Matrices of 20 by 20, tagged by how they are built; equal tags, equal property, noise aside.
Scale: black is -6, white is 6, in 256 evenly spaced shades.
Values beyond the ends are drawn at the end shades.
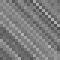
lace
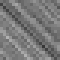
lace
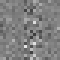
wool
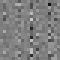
wool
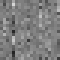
wool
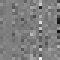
wool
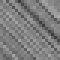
lace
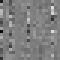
wool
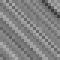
lace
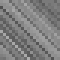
lace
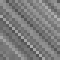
lace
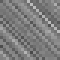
lace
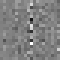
wool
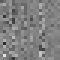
wool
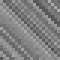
lace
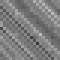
lace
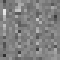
wool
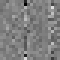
wool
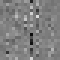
wool
